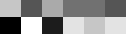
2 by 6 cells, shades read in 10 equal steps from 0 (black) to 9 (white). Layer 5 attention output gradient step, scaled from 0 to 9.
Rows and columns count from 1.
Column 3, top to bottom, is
6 1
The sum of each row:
27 33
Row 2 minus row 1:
-7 6 -5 4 3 5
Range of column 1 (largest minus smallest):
7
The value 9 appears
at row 2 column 2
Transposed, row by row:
7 0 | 3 9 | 6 1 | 4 8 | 4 7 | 3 8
